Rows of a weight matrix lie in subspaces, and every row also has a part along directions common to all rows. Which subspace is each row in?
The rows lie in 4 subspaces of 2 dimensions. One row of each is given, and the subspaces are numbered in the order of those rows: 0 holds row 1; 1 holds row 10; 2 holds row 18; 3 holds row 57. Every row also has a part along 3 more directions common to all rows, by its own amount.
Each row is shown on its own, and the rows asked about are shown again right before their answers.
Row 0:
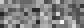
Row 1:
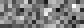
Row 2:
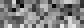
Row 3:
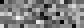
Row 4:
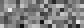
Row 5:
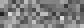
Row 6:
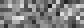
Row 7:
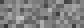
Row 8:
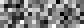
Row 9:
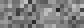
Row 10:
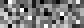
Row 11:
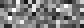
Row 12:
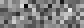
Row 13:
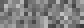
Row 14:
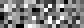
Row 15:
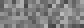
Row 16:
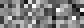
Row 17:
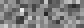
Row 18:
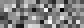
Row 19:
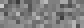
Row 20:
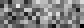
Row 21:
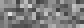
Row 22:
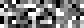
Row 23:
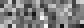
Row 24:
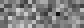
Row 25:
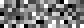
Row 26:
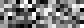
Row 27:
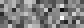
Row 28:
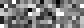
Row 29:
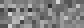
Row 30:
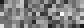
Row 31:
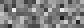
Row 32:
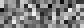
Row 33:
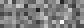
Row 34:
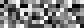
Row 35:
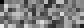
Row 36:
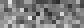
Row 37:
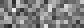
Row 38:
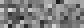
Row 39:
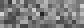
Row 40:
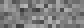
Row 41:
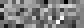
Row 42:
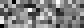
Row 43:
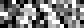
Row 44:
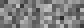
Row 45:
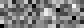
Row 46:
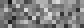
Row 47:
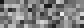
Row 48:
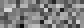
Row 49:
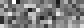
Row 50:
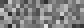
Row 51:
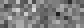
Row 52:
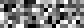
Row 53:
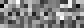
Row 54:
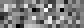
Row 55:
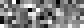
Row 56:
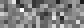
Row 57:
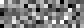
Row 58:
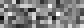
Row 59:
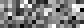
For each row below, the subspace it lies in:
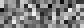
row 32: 3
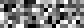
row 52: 2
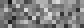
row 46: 1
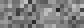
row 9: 0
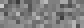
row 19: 2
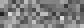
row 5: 1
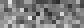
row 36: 1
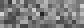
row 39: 1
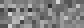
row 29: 3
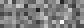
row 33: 3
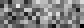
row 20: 1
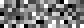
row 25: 3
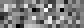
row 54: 2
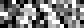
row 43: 1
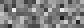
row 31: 2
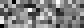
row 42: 0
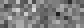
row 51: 0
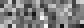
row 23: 1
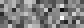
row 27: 2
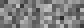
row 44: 1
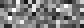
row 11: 0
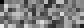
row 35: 3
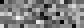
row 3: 3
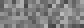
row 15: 3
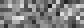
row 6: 3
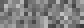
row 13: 3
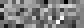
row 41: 2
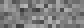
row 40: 2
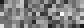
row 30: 3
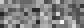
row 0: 3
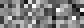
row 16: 0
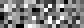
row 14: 2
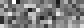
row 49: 0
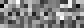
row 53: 2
